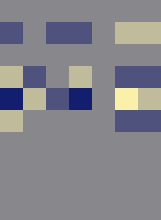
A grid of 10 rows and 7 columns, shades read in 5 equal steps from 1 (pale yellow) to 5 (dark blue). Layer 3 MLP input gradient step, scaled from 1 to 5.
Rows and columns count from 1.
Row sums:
21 22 21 22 22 22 21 21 21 21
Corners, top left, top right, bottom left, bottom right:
3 3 3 3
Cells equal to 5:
2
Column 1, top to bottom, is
3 4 3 2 5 2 3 3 3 3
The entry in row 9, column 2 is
3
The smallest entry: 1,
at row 5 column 6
